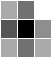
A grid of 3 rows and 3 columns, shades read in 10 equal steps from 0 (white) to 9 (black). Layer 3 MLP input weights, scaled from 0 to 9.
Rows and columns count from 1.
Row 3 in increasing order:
3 3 5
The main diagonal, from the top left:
3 9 3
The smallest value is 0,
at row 1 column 3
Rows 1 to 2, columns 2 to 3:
5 0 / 9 4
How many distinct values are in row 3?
2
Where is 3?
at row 1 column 1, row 3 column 1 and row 3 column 3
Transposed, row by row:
3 6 3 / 5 9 5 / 0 4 3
